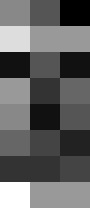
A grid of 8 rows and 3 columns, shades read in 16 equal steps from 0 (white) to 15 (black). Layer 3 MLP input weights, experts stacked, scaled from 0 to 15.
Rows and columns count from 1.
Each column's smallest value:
0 6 6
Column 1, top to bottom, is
7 2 14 6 7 9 12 0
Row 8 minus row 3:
-14 -4 -8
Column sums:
57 81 84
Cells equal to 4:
0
